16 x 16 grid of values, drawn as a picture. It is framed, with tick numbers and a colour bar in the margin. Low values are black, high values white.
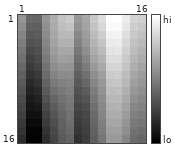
Ninth with the lowest average: bottom left. Slope: up to the top right. Average level on the scale: 50%. Grain: streaks running down.
